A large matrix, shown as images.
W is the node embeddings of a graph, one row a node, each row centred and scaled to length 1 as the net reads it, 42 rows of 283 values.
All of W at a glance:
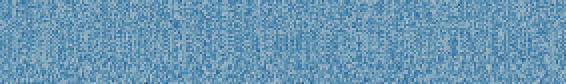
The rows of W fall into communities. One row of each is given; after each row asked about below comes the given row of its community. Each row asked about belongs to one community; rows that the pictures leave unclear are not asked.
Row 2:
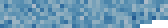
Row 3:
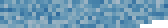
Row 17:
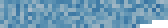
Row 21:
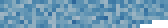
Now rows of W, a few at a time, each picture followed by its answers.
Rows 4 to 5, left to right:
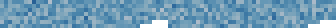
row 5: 2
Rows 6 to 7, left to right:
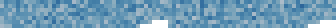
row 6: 17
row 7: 17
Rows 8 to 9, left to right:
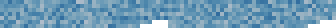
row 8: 17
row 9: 3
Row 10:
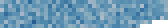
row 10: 17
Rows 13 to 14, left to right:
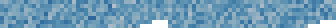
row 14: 17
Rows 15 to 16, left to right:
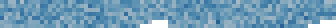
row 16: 3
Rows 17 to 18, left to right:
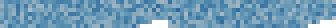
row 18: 3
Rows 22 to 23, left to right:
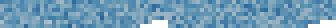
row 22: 3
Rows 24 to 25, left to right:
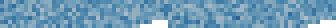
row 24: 3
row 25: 21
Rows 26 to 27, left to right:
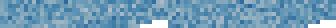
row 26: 3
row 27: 21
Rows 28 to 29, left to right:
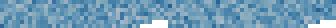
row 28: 21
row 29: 21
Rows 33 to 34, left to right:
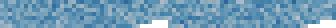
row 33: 3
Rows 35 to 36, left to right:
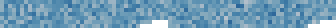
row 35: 17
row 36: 17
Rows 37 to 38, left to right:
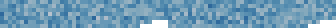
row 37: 3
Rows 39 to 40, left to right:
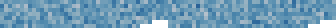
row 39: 21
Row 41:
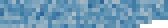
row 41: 3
